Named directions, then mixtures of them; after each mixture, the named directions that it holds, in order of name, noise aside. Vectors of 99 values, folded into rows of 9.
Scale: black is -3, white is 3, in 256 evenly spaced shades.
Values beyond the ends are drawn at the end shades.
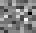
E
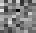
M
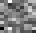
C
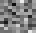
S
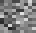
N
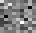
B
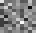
B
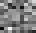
C, E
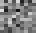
M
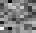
C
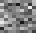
B, C, N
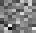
N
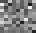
B, C, M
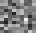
E, S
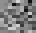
E, N, S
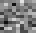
B, C, S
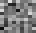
C, M, S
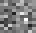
E, N, S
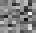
E, N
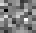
E, M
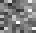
C, N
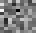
C, M, S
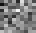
M
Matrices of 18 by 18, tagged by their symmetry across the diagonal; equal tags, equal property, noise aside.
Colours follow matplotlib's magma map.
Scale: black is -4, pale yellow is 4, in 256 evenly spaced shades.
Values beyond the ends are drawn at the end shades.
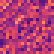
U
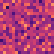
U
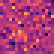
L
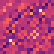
U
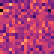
L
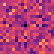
U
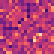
U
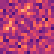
U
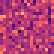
L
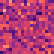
L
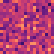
L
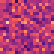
L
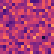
L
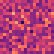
U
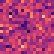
L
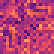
U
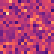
L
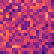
U
